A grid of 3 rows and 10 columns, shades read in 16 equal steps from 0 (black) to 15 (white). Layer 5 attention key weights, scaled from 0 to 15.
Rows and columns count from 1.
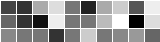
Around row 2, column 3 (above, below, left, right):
10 7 3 14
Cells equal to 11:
1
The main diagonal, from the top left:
4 3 7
